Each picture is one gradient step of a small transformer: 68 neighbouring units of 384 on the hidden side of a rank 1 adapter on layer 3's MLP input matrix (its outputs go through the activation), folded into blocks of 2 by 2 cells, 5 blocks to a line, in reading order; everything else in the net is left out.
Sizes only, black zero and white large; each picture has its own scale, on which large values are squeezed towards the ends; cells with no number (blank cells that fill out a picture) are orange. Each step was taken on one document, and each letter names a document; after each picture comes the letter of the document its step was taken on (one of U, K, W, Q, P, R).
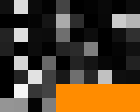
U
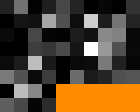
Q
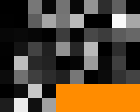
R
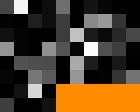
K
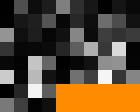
Q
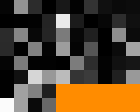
U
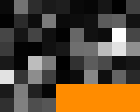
Q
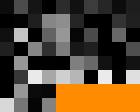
U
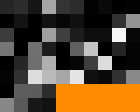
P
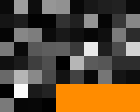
Q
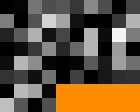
R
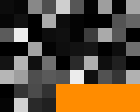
P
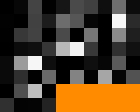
R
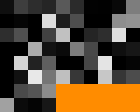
P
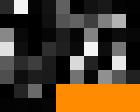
K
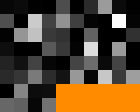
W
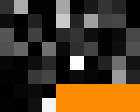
K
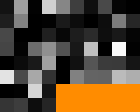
Q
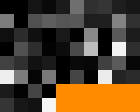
R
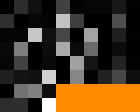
W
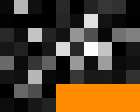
K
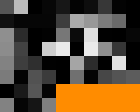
K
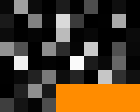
W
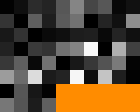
R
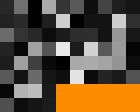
Q
